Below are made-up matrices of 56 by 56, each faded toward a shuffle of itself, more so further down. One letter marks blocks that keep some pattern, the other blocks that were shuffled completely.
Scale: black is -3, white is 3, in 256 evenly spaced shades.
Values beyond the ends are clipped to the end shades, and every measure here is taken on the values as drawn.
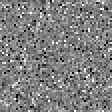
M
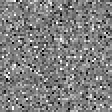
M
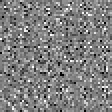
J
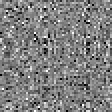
J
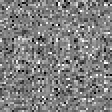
J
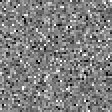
M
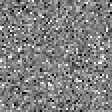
M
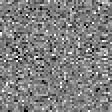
J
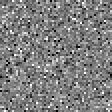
M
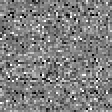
J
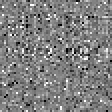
J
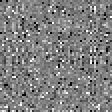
J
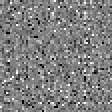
J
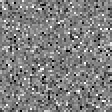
M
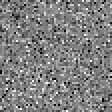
M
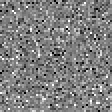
M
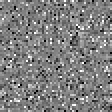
J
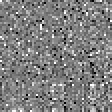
J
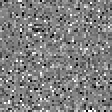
J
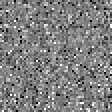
J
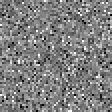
M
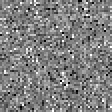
M
